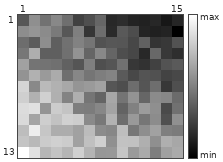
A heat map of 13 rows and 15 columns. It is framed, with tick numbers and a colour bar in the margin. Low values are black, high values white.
Values rise toward the bottom left. The top right is the ninth with the lowest average. No row or column stands out. The bottom left is the ninth with the highest average.
